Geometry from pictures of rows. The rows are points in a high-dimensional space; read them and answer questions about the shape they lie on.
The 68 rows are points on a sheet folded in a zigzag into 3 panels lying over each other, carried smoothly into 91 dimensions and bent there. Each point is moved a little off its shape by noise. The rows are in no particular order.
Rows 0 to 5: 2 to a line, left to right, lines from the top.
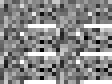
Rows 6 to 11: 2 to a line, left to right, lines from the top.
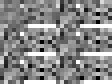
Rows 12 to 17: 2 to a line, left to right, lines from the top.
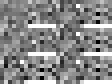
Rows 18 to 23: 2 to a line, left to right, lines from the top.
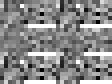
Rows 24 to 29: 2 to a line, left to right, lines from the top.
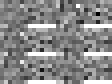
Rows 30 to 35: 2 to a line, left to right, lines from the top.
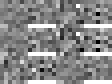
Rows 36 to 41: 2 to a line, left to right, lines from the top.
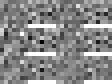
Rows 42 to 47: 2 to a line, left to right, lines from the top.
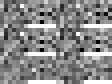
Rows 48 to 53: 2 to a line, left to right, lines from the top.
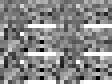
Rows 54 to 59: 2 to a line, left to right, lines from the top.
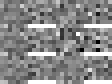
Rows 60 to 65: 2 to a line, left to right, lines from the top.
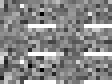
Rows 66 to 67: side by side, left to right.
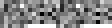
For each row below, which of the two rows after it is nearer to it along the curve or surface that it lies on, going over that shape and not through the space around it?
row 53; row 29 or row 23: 23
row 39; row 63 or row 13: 13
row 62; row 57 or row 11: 11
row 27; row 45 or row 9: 45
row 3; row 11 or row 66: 11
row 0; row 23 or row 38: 23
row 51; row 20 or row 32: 32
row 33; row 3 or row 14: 3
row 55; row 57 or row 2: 57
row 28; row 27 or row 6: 27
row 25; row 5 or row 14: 14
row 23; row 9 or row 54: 9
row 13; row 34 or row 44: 44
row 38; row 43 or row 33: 33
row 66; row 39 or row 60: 39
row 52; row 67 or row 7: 67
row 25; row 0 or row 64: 64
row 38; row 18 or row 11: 18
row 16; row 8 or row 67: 8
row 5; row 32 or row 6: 32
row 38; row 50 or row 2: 50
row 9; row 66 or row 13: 13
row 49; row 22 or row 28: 28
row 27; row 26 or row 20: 26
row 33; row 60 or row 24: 60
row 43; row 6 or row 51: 51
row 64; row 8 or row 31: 31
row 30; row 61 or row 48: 61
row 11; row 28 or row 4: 28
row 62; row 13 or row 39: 39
